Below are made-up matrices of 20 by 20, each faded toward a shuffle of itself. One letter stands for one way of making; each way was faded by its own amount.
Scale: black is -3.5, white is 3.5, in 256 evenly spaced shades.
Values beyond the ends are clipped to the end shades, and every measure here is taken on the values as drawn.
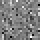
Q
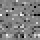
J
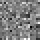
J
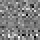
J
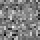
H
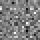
H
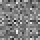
H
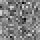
H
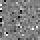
Q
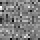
H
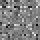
J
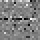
J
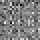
H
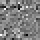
J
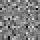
H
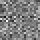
H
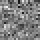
H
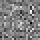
H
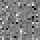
Q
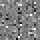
Q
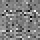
J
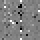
Q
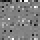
J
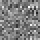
H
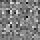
H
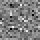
H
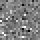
Q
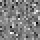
Q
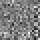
H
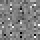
Q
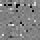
J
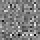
H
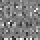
J
